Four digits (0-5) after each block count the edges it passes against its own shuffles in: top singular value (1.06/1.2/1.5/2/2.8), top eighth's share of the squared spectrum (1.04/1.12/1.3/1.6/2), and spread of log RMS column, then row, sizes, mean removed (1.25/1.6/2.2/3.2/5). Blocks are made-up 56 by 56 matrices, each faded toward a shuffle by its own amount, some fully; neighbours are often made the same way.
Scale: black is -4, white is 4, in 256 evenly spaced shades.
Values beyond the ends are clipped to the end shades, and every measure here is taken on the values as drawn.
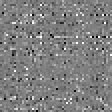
4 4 2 3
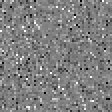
2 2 0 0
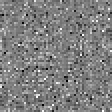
3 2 1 0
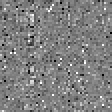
3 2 1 0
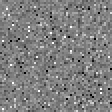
0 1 0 0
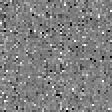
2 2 1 0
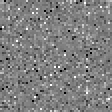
2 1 0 0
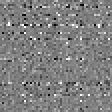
2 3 2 3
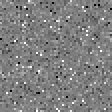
0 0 0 0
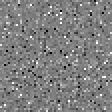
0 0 0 0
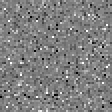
0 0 0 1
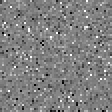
0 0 0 0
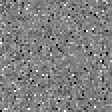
0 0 0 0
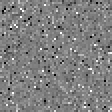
0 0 0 0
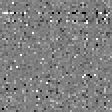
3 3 1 2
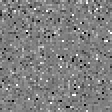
1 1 0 1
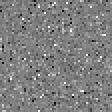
0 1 0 0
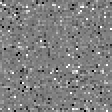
3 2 0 1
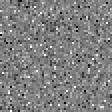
2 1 0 0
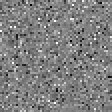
2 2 0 0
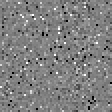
0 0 0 0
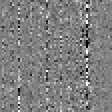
3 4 3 0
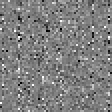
2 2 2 0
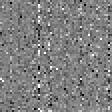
2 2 2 0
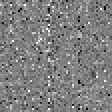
2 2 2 0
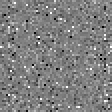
0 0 1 0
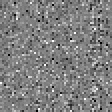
1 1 2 0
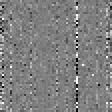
3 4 3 0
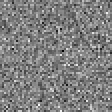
0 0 0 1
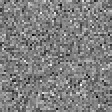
0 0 0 1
